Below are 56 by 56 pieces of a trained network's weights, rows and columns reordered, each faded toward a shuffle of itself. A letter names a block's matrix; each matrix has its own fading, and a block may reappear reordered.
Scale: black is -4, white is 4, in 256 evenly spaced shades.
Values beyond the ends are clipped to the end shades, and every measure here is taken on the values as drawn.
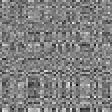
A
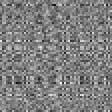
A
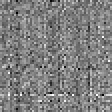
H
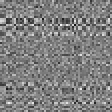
A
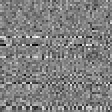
A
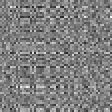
A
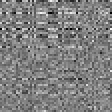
A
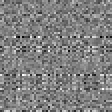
A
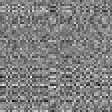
A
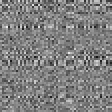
A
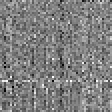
H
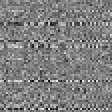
A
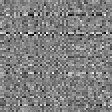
A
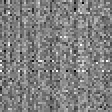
H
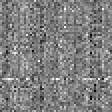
H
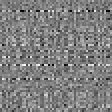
A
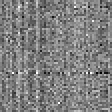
H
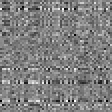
A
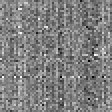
H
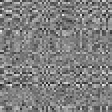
A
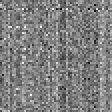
H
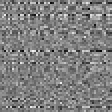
A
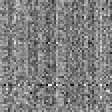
H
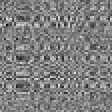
A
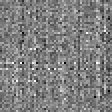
H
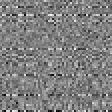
A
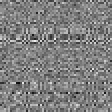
A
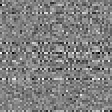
A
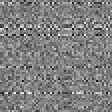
A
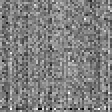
H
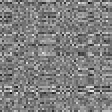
A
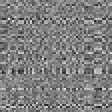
A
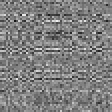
A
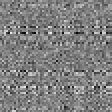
A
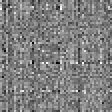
H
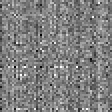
H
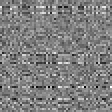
A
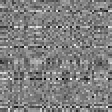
A
